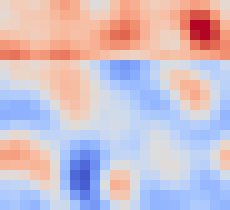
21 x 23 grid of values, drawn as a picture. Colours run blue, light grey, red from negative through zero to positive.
Seam: horizontal, 30% of the way down, the top part higher. Histogram: bell-shaped. Average level on the scale: 50%.
